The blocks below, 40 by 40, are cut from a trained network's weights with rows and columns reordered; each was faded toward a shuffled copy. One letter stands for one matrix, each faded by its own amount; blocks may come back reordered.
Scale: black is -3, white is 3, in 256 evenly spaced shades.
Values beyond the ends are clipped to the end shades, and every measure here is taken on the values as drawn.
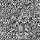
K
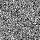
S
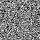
S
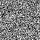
S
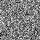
S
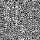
K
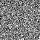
S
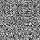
K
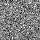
S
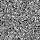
S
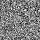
S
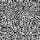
K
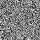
S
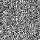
K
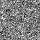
S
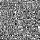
K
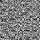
K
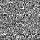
K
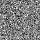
S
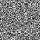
K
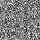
K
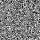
S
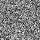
S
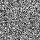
S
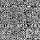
K
